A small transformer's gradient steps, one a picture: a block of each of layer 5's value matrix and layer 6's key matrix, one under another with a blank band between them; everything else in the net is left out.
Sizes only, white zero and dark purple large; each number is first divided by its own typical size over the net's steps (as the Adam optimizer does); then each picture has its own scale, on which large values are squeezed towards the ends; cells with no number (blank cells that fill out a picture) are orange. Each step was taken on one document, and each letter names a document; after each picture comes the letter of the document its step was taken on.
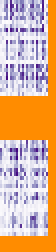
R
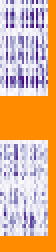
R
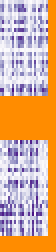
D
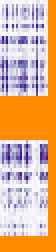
R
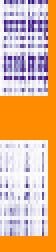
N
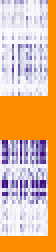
D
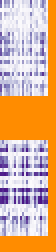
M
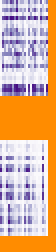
N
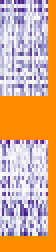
D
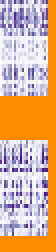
N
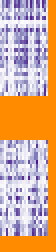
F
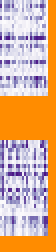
M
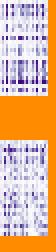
R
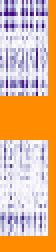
R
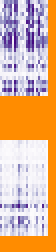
N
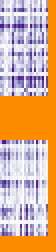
D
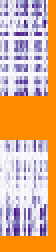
F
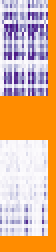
N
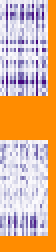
R
